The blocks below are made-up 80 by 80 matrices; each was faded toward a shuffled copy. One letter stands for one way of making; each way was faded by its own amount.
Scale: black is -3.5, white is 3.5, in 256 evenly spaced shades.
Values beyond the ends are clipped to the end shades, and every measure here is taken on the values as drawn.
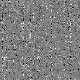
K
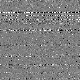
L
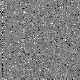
K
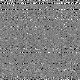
L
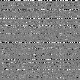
L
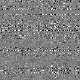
L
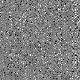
K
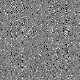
K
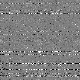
L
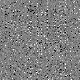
K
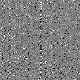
K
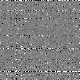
L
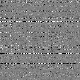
L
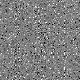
K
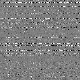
L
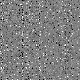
K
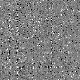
K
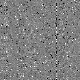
K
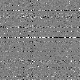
L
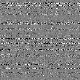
L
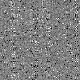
K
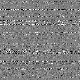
L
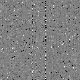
K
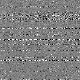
L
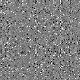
K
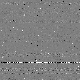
L
